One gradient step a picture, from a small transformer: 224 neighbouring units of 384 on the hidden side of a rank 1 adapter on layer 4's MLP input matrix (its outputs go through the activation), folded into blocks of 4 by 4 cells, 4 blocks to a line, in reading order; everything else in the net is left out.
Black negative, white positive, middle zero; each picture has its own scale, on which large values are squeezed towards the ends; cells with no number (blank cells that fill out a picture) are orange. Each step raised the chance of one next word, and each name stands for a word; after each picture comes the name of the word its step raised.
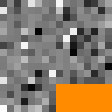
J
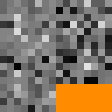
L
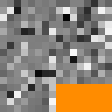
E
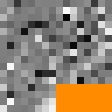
E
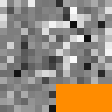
L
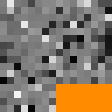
L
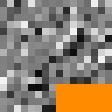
J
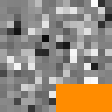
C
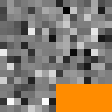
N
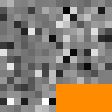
N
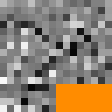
J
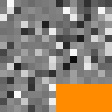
E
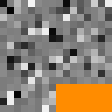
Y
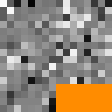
Y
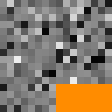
Y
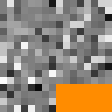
J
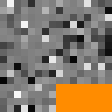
L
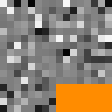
Y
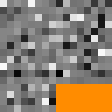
C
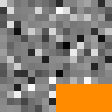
C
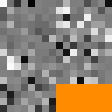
Y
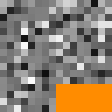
J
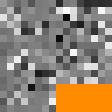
E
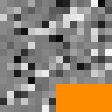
J
